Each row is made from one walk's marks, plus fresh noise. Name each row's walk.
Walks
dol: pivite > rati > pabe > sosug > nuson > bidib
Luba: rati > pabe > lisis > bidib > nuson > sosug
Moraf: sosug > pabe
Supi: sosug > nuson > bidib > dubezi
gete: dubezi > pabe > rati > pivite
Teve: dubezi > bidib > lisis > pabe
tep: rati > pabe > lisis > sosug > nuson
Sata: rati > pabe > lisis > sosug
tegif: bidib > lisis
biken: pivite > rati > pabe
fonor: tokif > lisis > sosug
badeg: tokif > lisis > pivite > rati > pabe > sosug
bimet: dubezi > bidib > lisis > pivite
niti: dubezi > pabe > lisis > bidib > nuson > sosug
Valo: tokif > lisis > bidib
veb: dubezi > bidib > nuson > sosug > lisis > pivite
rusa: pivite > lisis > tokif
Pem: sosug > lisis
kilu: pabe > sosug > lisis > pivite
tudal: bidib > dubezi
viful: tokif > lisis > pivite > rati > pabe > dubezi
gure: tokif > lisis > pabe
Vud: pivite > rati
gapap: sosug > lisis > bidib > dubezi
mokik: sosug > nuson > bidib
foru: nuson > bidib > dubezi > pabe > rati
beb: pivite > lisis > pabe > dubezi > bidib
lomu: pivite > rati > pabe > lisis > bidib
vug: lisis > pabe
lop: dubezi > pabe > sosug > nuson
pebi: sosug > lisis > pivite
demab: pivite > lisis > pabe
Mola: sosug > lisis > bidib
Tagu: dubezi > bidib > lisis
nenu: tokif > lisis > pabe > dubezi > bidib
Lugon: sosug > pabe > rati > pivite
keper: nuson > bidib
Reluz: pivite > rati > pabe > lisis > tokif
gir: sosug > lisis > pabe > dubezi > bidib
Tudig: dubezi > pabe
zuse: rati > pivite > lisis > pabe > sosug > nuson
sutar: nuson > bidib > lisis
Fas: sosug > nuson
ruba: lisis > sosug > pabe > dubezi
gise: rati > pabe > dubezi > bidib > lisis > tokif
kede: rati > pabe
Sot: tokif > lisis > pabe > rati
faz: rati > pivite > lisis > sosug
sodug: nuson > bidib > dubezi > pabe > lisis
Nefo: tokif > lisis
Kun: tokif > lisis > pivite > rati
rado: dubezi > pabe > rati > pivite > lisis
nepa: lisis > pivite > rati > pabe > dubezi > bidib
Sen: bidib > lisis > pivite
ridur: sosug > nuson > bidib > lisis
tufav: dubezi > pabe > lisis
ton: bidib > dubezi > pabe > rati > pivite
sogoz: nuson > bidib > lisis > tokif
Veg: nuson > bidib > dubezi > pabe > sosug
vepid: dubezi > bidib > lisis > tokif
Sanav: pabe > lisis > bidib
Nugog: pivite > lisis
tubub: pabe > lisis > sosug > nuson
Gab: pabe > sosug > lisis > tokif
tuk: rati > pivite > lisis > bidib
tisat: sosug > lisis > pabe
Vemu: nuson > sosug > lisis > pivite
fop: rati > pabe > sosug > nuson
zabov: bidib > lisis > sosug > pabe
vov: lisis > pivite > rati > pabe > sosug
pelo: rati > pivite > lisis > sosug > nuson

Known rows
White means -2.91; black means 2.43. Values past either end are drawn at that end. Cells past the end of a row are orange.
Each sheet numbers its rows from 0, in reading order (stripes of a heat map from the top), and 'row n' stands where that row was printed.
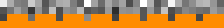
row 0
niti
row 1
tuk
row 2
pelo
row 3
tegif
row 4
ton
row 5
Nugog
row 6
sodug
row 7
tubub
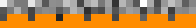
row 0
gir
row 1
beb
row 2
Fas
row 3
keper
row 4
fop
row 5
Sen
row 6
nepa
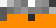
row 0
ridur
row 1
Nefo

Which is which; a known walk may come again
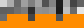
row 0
Sanav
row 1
ton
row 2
Vud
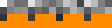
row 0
vepid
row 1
sogoz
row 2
Fas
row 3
Vemu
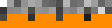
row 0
bimet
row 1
viful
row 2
dol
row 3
Tudig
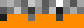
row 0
lop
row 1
tuk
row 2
tudal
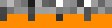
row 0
mokik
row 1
Lugon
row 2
Nefo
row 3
Teve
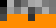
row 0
biken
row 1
Veg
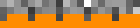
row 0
tep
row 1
foru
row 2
fop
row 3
Tagu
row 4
Kun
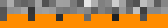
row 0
vov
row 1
gete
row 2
gure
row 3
vug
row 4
rusa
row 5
nepa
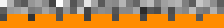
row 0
pebi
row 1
Gab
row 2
Nugog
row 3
beb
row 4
zuse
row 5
keper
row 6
pelo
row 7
tisat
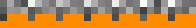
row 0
badeg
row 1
ridur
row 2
zabov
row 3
niti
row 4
gir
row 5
Sen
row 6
Valo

